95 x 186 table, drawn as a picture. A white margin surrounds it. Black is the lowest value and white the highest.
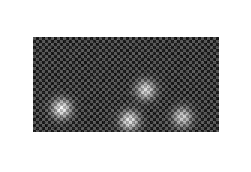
There are four bumps. Neither half mirrors the other. No single row or column stands out from its neighbours.
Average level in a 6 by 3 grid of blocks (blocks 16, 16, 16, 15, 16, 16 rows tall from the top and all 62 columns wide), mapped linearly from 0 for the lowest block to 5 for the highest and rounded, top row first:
0 0 0
0 0 0
0 1 0
1 4 0
5 2 2
1 4 3
